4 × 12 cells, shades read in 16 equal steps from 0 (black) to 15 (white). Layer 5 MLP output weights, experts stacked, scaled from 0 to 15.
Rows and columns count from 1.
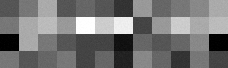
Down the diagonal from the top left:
5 10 7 7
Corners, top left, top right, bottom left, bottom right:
5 10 7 4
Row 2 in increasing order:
4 7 9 9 10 10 11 11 12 12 14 15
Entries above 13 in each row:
0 2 0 0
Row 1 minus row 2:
-2 -3 -1 -4 -9 -7 -11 5 -3 -5 -2 -1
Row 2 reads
7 10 11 9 15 12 14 4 9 12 10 11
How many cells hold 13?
0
